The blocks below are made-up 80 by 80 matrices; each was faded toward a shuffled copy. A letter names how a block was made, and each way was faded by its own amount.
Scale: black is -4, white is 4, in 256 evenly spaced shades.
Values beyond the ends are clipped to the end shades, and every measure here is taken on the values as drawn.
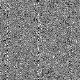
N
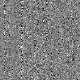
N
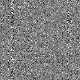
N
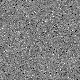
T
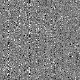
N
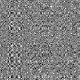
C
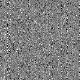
N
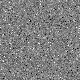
T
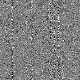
N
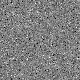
T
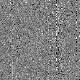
N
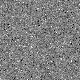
T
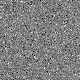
T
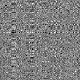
C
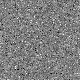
T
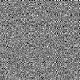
C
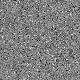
T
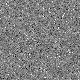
T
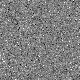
T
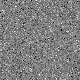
T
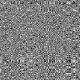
C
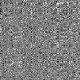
C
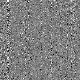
N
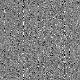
N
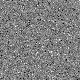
T
